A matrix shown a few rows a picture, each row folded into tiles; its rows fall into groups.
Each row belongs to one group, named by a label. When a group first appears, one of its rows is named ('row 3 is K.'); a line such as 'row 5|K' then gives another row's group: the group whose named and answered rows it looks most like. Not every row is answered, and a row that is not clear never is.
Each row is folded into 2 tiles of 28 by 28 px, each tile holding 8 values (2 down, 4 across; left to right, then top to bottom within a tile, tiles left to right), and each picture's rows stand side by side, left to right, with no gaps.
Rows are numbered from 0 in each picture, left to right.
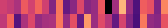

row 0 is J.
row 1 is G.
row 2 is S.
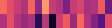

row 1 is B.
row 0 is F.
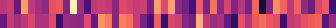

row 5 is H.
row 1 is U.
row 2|F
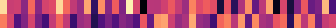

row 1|F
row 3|B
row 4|G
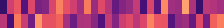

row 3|U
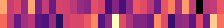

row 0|F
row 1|H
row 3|U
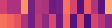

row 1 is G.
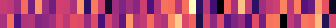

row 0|J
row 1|B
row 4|U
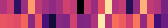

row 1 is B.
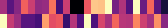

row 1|S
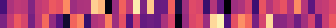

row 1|B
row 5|U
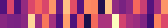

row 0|S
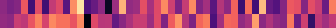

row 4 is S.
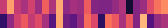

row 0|H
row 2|S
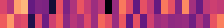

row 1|G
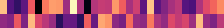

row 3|S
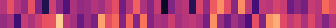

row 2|G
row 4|U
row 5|S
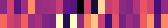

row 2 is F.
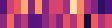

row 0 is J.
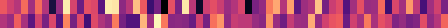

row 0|B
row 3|U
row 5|S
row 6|G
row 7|U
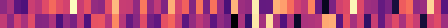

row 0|S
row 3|F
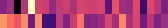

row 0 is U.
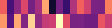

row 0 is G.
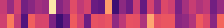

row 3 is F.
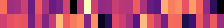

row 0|B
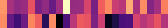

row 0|F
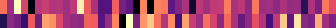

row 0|U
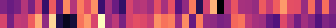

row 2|G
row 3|G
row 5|F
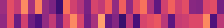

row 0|J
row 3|H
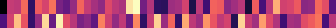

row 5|H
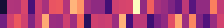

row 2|J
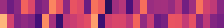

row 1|H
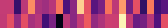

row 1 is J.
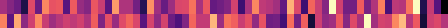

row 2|B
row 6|G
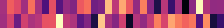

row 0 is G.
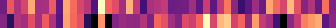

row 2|U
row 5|H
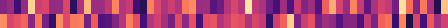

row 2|B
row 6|U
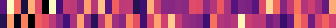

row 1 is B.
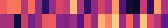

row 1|U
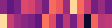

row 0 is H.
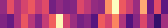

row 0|B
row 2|F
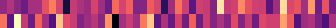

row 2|H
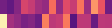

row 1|J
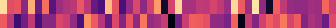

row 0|F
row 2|G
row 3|H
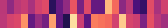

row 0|B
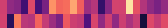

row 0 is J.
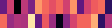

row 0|S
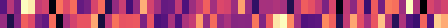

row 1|H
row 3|S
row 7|U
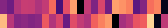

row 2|H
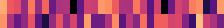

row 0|F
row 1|S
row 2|G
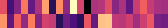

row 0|G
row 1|U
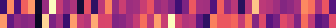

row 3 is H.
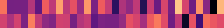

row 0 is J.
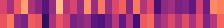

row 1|F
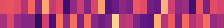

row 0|F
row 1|G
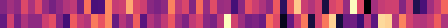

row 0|J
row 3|F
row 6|U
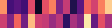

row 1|S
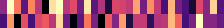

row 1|F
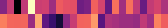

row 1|H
